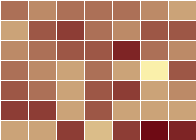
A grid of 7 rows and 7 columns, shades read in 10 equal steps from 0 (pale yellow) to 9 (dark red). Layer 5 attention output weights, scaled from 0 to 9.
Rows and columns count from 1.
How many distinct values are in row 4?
5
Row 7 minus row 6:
-4 -4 4 -4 4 6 5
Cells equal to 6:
9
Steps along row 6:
same down up down same same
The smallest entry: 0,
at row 4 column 6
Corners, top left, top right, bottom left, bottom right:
5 3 3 8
